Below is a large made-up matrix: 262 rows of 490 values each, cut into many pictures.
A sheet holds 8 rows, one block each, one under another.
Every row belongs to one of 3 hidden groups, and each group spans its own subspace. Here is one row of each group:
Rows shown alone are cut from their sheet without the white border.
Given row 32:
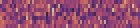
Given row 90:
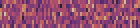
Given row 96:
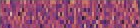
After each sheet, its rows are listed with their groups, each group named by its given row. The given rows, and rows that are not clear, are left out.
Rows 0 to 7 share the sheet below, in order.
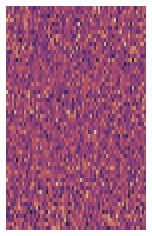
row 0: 90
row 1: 96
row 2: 96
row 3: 90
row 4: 96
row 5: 96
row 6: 90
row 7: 90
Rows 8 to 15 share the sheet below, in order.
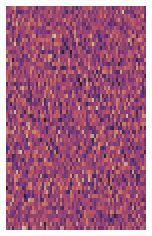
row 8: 96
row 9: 32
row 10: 90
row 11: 90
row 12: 90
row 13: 96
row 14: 90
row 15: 90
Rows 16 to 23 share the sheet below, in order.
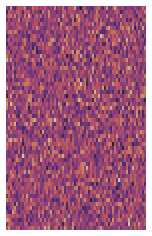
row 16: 96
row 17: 90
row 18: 90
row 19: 90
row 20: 32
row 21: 32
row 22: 90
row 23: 32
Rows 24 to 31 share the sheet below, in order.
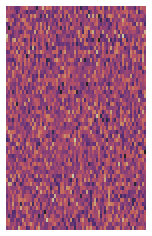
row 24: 90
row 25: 90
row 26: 32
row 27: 96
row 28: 96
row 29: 96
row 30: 32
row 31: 96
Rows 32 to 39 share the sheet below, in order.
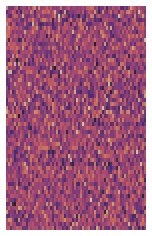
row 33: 96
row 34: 32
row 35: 96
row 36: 90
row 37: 90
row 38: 96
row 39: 96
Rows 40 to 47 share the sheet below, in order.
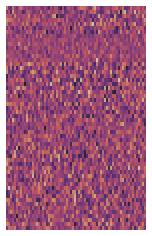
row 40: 90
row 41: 96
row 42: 90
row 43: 96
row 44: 96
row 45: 32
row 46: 96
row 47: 96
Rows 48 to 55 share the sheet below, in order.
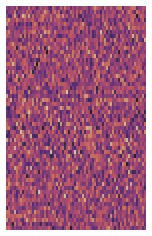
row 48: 32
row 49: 96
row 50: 96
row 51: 32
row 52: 32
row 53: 32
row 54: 90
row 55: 90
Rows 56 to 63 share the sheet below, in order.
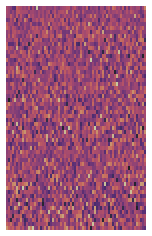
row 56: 96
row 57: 96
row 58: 90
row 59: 32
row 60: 32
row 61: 96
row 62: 96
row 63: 90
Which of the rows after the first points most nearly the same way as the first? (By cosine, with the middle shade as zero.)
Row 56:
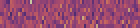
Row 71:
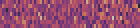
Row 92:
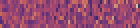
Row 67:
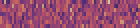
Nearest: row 67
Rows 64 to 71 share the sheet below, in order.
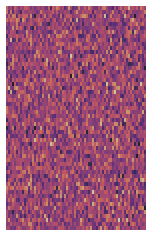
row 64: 96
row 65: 90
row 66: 96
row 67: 96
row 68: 90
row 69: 32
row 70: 90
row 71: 96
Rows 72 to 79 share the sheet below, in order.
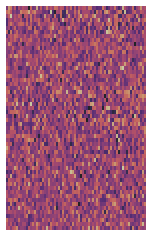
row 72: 32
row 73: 32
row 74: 96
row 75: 96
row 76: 90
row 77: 90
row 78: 96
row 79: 96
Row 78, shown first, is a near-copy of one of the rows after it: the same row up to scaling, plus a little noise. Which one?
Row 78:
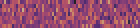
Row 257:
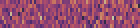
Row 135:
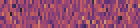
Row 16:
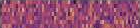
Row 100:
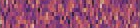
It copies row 16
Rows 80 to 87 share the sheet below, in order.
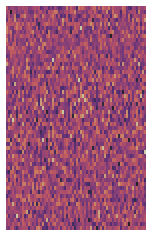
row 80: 90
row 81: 96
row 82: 90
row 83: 32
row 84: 96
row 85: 96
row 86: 32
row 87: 96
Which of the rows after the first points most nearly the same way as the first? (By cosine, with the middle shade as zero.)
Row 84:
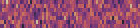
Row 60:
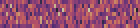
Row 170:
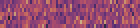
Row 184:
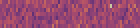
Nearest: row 184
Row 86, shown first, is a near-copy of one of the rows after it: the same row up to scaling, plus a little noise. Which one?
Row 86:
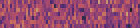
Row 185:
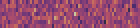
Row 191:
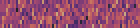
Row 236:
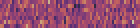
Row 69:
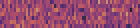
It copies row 69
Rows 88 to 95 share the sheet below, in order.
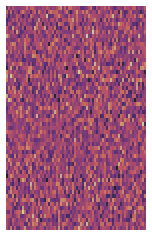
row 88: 90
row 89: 90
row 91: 32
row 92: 96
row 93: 90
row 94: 90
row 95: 32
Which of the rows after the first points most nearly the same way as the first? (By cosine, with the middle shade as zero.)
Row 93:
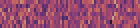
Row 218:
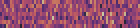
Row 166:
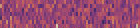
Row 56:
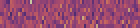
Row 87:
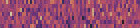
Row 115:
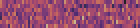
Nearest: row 115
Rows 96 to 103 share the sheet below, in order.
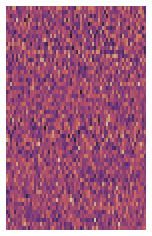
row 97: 90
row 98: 32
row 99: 90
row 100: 96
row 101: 96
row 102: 90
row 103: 90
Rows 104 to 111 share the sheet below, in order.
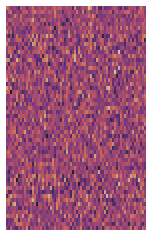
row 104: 32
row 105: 96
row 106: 90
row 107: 96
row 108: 96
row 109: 32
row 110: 32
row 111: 96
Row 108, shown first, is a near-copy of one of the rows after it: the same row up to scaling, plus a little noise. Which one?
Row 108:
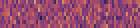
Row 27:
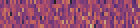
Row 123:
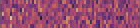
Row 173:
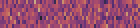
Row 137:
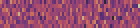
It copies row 173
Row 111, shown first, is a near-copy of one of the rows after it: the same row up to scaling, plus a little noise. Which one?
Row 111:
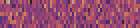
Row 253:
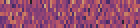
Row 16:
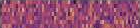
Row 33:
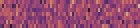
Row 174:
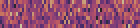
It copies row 253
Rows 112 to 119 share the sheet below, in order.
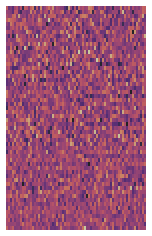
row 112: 96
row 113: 96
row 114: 32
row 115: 90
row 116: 90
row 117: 90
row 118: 32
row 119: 90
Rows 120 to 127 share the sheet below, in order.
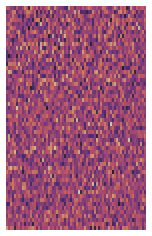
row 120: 32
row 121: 32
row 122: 32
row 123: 96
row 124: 90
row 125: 32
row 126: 90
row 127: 90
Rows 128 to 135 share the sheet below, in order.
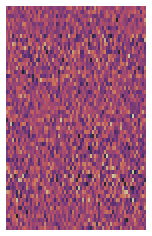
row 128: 90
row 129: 96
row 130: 32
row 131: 96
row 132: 90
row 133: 96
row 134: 96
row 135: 96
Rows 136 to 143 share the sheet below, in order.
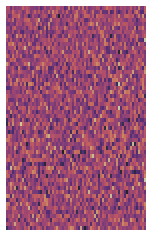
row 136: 90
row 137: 96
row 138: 90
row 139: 96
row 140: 96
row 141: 32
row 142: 96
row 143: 90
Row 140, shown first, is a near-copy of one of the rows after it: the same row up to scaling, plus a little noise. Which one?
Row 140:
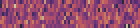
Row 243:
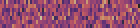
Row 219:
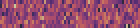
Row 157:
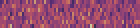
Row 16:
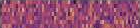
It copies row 219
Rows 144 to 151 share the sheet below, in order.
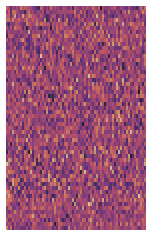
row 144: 90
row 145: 90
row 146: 90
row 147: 90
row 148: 32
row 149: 90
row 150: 32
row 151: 32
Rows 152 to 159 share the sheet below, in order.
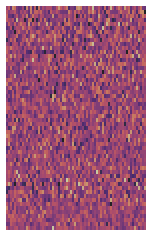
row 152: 96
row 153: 32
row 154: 90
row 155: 32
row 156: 32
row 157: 96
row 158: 32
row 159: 96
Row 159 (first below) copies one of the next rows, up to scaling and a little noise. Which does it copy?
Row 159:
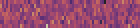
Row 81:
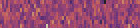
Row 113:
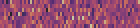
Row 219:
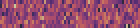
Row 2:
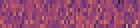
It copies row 81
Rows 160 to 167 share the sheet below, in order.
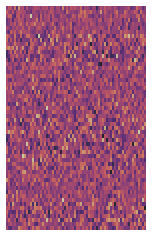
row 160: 32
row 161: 96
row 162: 32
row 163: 96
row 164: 96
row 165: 32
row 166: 90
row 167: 96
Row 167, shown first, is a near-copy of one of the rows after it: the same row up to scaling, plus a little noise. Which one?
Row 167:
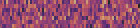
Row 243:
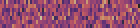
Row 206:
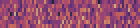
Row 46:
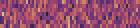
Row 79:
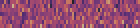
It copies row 243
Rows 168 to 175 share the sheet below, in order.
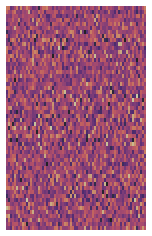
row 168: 90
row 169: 32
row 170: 32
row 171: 32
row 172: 32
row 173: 96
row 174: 96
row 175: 90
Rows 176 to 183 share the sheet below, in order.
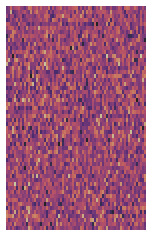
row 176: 90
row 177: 96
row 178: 90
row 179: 32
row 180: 32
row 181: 90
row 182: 96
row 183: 90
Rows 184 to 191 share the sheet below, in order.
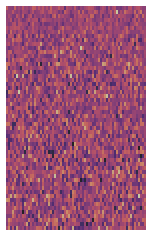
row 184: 32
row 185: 32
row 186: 96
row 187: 90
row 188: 32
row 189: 90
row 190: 32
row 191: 32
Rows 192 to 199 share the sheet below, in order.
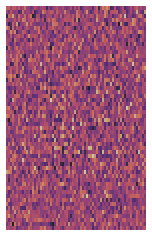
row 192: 96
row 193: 90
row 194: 96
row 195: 32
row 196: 32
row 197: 32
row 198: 32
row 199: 90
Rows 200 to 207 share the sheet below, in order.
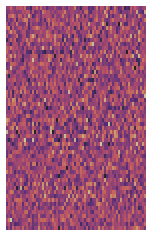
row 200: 96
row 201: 32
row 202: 90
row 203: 96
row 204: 90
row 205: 90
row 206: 96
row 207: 32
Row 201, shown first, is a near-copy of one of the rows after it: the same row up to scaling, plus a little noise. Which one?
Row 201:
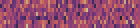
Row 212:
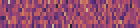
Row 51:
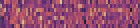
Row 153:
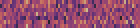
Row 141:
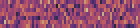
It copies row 153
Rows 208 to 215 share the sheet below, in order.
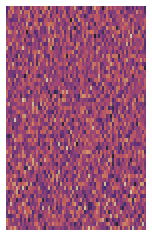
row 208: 96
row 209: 90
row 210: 96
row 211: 32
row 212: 32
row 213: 32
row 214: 96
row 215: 96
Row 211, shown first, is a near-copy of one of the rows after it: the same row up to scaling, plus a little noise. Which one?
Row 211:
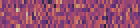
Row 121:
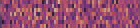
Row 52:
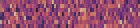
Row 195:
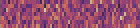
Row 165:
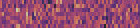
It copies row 165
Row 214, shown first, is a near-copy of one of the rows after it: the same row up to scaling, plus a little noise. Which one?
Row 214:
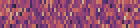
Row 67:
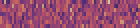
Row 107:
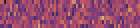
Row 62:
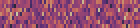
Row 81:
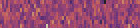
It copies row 62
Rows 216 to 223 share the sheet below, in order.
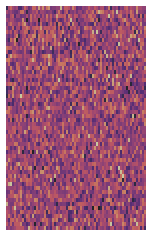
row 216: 90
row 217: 32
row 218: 90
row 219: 96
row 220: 96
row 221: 90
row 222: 32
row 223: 90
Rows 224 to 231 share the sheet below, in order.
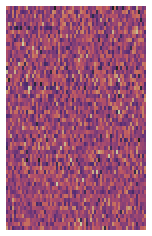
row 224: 32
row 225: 32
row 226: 90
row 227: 90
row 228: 32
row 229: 90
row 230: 90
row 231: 90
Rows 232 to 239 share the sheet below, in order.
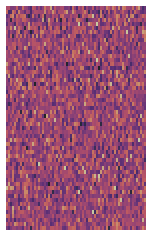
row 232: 90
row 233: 96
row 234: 90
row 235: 90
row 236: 32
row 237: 90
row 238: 90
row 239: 90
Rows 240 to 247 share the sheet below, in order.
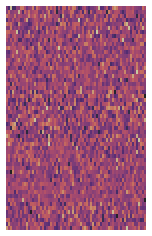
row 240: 96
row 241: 96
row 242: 96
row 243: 96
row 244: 32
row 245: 90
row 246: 32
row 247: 90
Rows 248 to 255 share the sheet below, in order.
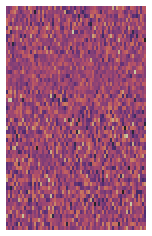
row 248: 32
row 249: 96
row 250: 32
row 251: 32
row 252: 96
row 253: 96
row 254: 90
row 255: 90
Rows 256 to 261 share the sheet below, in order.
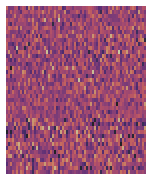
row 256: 32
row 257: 96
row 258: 90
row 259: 90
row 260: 90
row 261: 32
